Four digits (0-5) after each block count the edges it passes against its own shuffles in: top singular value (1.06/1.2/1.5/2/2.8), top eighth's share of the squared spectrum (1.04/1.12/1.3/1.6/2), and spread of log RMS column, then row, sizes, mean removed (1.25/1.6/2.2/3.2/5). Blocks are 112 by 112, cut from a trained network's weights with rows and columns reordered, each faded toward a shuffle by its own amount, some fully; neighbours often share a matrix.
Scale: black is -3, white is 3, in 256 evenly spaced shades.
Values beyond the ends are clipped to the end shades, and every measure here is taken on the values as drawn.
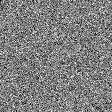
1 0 0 0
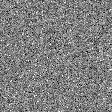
0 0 0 0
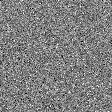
0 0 0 0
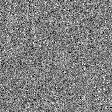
1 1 0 0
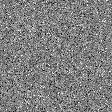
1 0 0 0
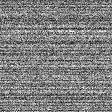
5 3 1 2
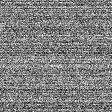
4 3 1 2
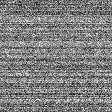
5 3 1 2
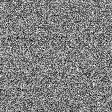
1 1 0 0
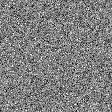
0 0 0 0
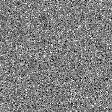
3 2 1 1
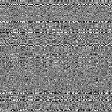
5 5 0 4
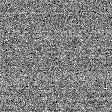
2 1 0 0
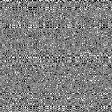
5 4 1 4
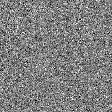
2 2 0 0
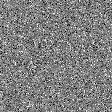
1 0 0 0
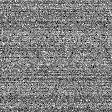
4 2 1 1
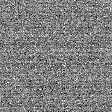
3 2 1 0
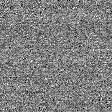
2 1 0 0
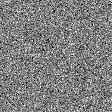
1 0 0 0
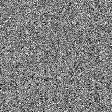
3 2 0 1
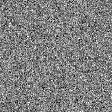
3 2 0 1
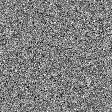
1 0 0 0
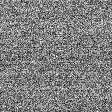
2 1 0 0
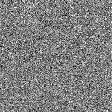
2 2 0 0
